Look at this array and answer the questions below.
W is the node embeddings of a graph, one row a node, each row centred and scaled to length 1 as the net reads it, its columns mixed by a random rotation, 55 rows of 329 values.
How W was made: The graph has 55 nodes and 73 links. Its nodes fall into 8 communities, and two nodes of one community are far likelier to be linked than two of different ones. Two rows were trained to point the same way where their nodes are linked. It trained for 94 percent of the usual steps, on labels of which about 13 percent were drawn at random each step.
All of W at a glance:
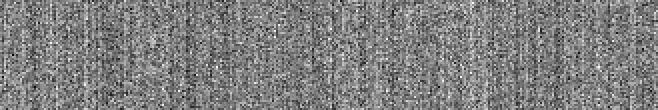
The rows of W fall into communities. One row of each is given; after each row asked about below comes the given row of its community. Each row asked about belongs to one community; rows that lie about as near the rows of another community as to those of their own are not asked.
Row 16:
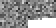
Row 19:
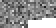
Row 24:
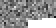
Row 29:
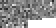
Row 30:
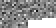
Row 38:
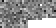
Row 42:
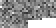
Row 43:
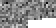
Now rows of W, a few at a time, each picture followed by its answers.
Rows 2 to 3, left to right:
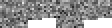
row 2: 38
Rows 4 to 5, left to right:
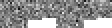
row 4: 43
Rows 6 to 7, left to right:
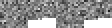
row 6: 16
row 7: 43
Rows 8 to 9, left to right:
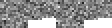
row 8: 24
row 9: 16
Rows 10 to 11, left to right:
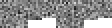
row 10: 29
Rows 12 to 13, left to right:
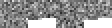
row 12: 42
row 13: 42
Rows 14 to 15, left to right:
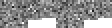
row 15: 30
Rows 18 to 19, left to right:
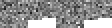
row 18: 30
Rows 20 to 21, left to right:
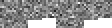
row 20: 38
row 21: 30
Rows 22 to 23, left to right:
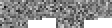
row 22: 16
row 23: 29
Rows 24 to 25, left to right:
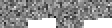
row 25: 19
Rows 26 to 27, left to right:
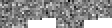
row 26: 43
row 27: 24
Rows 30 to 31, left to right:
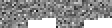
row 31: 24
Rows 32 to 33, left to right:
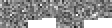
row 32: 42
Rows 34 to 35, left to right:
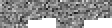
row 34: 43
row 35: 30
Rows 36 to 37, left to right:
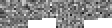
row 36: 38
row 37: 42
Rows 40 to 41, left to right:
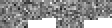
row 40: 24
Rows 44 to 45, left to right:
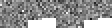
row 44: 42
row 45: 19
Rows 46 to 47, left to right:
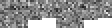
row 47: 38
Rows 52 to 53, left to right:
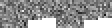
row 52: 24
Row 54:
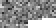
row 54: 43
